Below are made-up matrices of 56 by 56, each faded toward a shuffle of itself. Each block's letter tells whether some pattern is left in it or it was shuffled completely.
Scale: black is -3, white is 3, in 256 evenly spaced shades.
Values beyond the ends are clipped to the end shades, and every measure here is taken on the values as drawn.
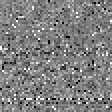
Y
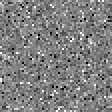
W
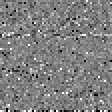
Y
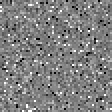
W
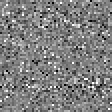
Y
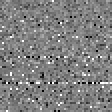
Y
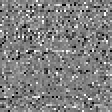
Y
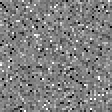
W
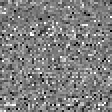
Y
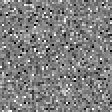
W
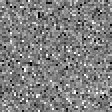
W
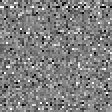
Y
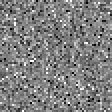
W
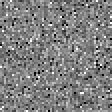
W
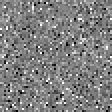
W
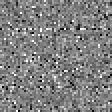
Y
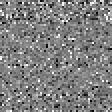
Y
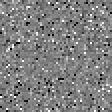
W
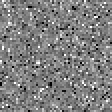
W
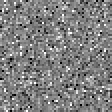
W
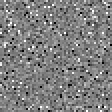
W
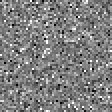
W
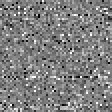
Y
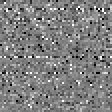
Y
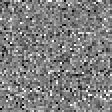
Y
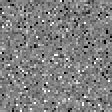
W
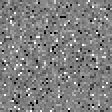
W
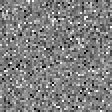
W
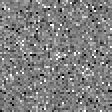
W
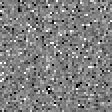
W
